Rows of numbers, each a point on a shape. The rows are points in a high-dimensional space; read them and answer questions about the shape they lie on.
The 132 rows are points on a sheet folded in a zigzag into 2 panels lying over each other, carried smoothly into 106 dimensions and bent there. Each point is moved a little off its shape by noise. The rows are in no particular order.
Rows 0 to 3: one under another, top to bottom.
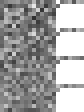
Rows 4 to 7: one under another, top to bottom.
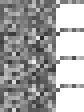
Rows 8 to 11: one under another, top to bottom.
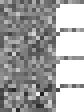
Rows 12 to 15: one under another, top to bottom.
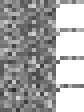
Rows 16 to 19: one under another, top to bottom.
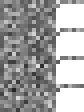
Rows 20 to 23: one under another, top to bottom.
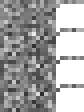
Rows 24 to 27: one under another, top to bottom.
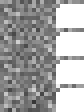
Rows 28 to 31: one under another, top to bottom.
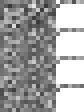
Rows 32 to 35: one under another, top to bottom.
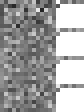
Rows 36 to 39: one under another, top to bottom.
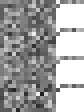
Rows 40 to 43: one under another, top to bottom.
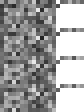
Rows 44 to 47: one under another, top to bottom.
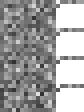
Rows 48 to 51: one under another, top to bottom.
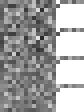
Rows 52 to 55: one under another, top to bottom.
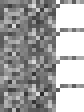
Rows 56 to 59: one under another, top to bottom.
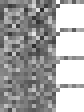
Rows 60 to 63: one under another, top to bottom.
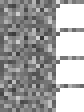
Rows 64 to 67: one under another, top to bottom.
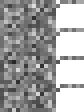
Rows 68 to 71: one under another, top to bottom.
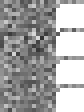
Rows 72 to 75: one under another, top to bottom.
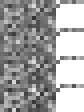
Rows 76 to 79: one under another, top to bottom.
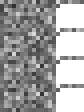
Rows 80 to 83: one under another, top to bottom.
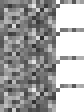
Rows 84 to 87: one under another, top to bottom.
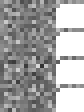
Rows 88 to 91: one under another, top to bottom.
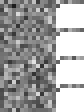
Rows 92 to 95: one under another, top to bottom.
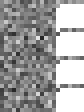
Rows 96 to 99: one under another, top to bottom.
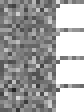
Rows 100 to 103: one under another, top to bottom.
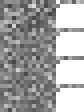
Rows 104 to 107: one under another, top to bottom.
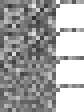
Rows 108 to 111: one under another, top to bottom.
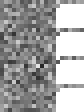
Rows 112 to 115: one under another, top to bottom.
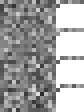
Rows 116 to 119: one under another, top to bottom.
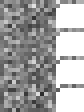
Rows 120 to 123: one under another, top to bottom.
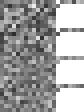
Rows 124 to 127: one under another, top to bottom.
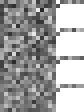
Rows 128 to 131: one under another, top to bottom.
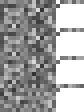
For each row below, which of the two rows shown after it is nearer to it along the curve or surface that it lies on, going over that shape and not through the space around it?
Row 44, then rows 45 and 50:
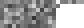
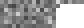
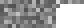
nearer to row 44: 45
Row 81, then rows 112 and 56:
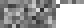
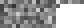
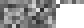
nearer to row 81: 56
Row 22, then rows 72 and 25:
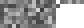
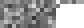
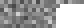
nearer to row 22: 72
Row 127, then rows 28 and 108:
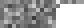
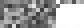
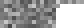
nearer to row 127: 28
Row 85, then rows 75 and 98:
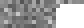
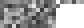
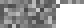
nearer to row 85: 75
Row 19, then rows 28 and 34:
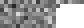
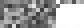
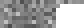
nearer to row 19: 34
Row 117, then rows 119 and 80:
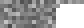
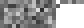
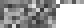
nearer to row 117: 80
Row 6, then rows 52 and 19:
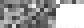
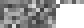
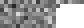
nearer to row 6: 52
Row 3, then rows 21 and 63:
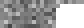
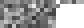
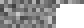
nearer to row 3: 21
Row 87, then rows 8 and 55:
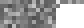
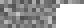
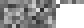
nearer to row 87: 8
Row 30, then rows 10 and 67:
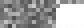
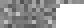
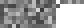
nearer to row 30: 67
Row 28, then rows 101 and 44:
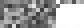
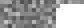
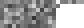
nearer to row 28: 44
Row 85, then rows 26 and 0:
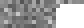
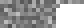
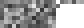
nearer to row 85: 0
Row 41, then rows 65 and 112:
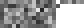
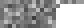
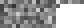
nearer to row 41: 65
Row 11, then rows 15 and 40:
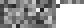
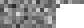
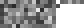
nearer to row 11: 40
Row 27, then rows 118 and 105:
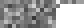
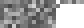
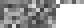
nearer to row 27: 105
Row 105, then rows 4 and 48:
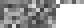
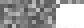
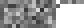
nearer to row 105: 4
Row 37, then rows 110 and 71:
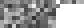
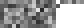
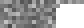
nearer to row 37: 110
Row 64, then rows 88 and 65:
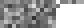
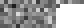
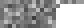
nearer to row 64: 65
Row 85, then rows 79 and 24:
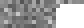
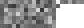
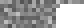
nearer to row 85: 79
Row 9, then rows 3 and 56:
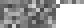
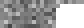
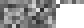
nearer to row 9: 56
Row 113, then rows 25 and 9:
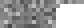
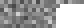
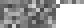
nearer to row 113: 25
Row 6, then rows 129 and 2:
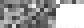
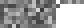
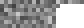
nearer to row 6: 129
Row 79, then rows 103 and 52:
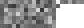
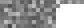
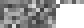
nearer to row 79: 52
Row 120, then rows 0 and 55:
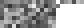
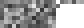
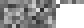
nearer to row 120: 0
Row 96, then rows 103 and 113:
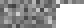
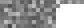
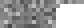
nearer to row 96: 113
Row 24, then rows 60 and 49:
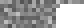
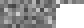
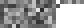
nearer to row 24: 49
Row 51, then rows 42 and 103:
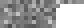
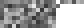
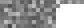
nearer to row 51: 42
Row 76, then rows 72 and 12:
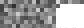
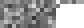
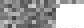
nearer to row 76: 12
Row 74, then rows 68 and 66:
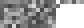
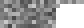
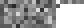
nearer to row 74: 68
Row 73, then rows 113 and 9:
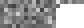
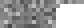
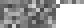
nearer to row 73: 113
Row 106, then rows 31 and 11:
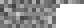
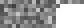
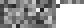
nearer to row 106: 31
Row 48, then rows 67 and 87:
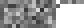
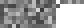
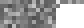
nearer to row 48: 67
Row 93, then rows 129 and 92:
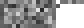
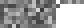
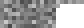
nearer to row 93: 129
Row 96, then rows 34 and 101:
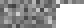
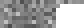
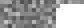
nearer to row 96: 34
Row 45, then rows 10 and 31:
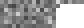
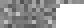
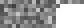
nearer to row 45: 10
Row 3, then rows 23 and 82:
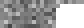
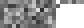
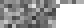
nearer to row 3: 82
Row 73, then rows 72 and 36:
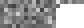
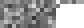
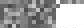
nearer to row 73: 72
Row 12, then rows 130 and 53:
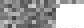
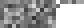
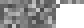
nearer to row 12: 53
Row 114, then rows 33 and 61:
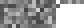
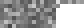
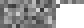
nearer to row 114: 33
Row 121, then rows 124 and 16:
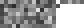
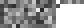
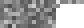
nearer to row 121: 124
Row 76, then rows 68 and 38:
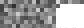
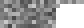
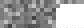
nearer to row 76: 68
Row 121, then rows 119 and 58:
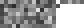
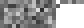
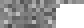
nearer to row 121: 119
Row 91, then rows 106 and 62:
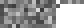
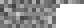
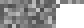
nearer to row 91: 62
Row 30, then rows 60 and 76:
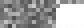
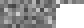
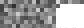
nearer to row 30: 76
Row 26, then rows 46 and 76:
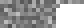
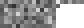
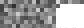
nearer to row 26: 76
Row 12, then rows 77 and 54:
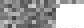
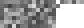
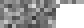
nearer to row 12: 77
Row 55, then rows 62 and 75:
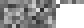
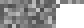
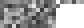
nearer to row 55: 75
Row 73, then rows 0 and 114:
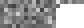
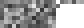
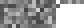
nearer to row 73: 0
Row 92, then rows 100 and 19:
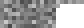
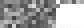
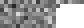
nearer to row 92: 100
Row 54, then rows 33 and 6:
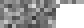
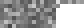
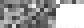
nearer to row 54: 6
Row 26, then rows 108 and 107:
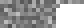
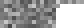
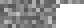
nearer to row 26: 107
